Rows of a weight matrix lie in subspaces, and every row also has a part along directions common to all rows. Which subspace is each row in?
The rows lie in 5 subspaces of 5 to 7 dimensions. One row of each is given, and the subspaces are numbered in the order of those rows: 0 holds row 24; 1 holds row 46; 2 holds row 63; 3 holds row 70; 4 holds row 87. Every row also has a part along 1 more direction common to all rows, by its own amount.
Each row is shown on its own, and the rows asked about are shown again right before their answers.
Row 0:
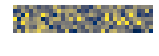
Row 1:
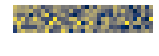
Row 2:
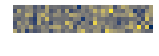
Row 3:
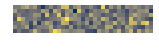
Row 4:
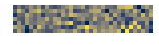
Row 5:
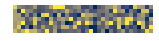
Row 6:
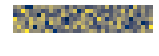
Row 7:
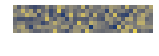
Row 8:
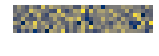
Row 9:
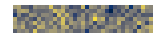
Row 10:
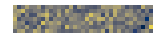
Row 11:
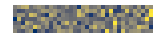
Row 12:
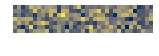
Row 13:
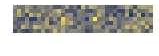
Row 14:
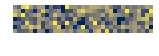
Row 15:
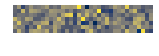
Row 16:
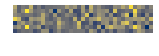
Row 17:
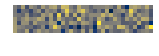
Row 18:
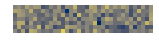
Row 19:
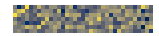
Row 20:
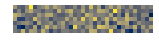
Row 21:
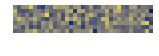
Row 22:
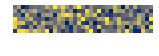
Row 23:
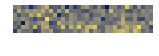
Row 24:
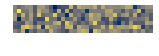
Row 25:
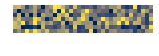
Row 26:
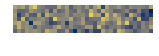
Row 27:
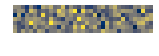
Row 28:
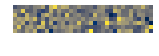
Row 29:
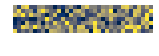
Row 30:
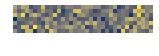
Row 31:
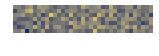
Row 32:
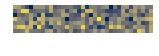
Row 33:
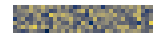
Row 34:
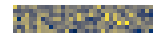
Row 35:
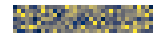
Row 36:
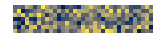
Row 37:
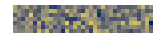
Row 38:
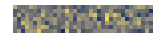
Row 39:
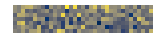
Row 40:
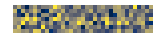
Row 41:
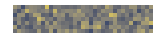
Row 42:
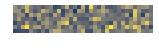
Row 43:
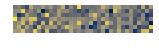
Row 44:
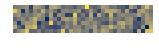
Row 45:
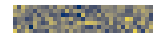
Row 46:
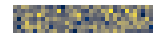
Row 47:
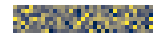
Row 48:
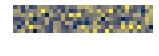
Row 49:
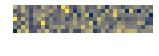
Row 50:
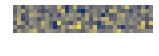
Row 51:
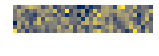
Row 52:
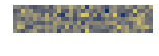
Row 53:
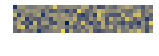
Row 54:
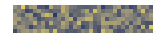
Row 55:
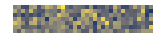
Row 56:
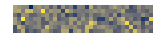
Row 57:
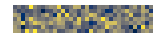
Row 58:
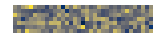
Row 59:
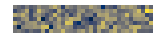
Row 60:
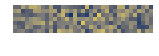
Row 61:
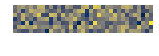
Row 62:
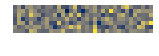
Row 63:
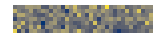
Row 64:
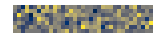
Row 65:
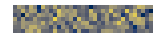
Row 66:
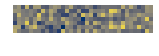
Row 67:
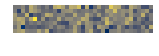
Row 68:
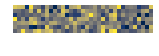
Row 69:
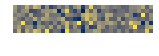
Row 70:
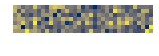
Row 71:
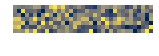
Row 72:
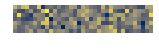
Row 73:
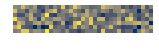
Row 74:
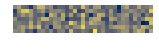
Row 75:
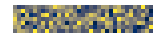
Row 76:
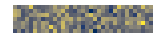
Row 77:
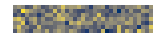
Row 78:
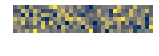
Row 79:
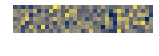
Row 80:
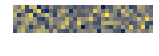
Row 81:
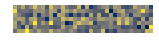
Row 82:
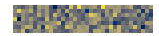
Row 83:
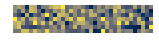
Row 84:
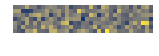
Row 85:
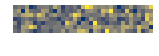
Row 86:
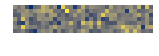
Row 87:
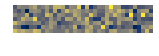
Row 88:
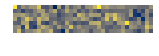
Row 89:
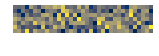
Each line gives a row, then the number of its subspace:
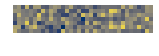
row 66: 3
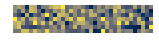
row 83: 1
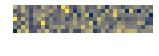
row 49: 2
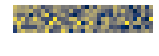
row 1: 2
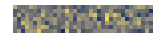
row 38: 1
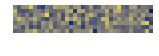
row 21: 4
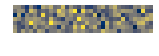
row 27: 1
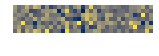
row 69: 1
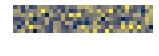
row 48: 3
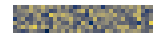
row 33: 1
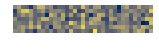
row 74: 4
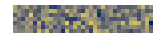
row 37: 1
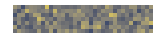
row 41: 0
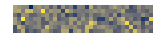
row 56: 2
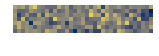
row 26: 1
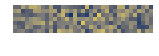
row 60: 3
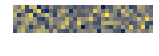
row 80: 0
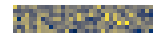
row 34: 1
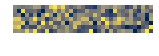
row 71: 0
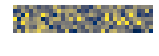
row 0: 1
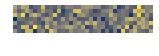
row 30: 3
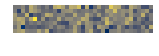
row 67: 4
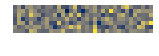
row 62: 2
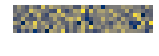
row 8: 1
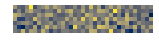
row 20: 4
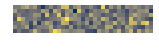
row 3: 4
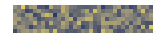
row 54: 0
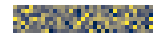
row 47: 4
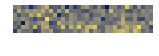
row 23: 2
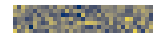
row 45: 3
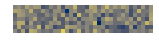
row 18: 2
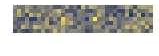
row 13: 4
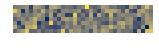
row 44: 3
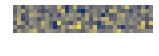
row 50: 2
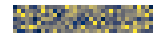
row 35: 0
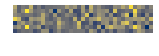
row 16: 4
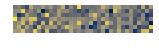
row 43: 0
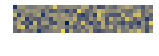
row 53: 1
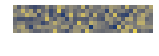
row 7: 3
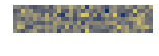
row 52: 3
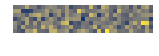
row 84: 4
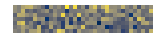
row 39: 2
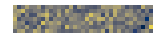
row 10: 0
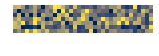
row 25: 0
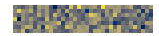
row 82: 0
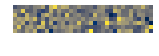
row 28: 0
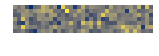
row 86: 2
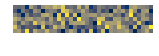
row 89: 2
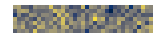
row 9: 4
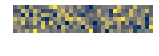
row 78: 1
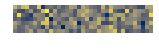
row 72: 0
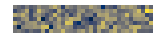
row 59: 1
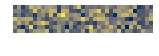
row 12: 3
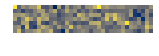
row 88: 1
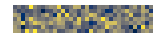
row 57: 2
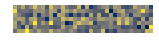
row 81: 3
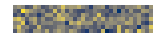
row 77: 4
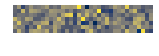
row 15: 3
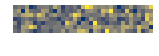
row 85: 3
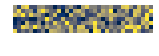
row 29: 3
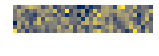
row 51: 3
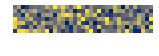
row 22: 3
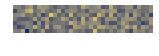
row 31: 4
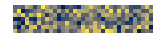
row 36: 4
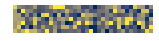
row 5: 3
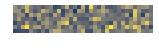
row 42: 4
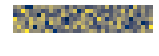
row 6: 4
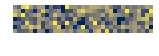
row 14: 2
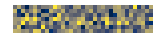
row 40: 0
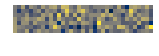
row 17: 2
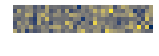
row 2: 3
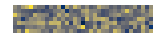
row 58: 2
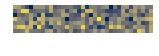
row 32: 4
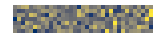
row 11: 0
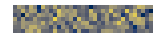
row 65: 1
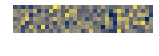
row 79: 0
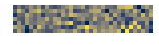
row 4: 3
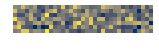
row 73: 1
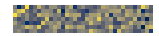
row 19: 0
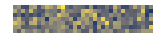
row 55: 1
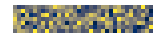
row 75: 0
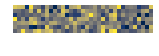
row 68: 0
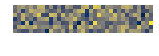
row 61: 1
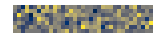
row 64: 0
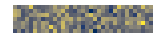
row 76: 4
